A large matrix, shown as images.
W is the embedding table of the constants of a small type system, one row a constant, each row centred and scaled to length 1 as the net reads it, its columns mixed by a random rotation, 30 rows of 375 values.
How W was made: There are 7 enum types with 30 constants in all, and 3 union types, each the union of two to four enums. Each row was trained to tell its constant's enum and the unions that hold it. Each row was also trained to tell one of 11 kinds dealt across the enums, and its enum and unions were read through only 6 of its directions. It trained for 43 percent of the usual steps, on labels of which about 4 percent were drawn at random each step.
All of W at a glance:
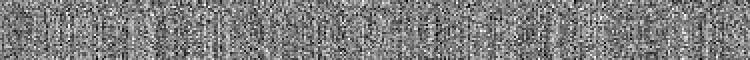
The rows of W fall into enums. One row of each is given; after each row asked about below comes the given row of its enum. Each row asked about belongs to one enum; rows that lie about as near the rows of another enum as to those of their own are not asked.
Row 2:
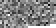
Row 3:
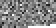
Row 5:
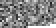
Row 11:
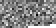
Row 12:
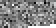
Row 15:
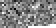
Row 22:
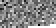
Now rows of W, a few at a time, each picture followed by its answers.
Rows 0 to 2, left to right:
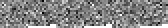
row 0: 11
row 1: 11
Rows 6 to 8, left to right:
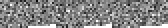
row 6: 15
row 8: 12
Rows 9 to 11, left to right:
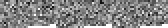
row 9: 12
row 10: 2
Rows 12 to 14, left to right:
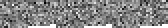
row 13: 3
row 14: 15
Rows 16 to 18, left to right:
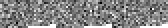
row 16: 15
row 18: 22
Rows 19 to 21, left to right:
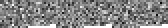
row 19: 12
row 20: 2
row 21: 3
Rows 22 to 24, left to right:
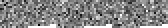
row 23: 11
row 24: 15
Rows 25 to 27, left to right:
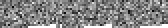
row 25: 3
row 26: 2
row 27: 3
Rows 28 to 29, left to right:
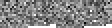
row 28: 12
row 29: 15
